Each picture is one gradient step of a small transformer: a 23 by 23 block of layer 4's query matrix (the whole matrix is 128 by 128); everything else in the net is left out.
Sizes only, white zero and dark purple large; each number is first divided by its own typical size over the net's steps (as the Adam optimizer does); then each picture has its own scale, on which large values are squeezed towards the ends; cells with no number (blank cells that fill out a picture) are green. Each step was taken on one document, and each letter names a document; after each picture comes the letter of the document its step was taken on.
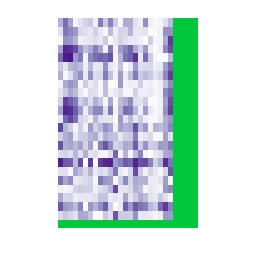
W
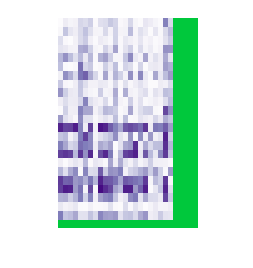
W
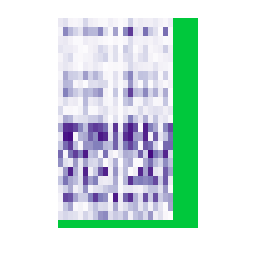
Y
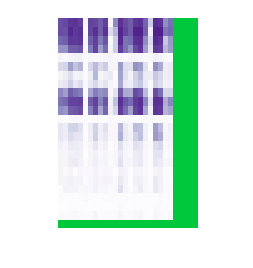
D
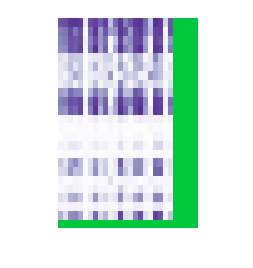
D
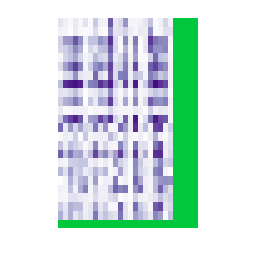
D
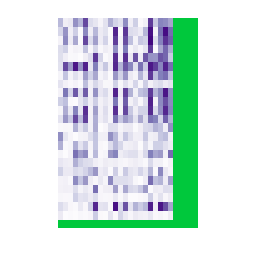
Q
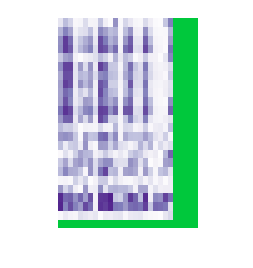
W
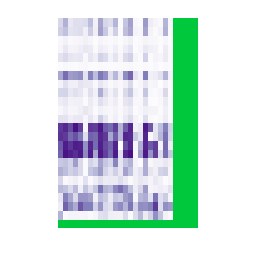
Y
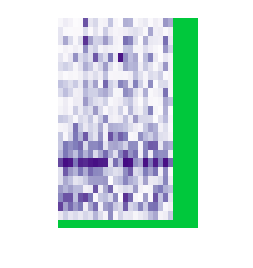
Y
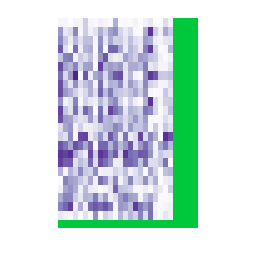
W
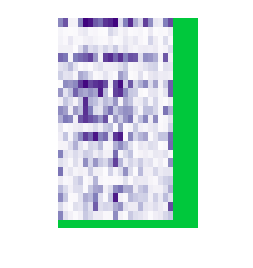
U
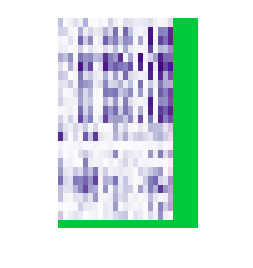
Q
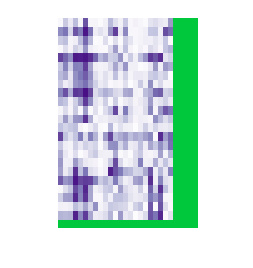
Q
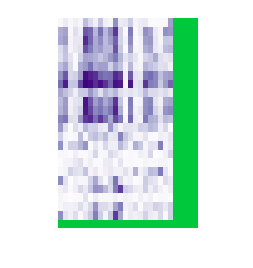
U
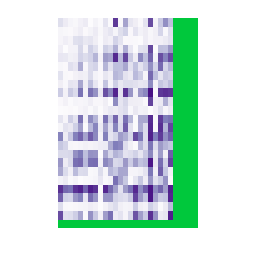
Q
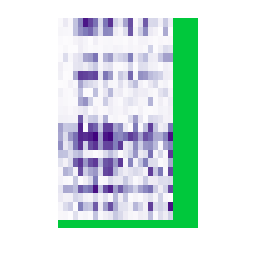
U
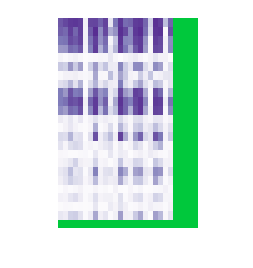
D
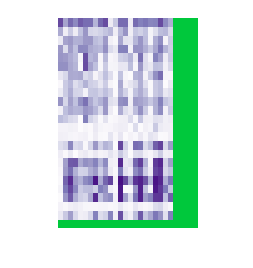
D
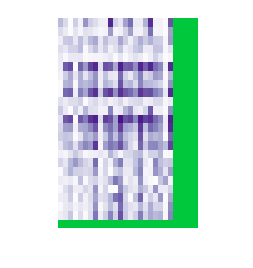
D
